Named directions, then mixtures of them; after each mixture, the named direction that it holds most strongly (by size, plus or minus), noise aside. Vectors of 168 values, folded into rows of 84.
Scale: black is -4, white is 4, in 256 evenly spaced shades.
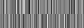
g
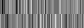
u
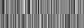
g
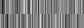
u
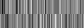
u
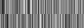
u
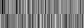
u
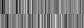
u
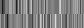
u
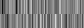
u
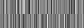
g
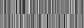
g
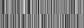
g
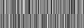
g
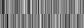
u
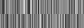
g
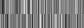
u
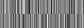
g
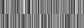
g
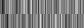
u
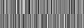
g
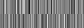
g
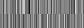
g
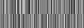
g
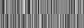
g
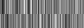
u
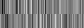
u
